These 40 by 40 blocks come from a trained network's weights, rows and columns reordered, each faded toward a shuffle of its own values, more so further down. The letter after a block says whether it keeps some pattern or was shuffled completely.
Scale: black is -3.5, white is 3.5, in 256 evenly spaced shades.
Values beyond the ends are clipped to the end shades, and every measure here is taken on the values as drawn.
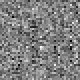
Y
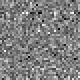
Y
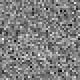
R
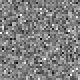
R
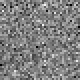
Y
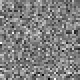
Y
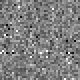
Y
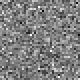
R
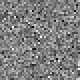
R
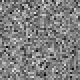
R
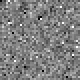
R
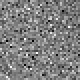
R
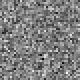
Y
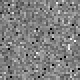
R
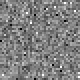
R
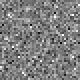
R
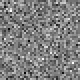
R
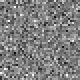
R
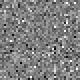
Y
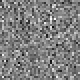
Y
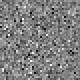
R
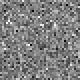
R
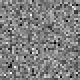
Y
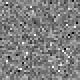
R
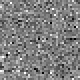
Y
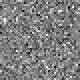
R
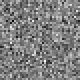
Y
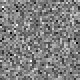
R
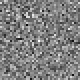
Y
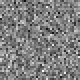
R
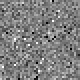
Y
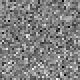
R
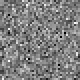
R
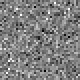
R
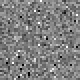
R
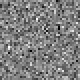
R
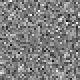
Y
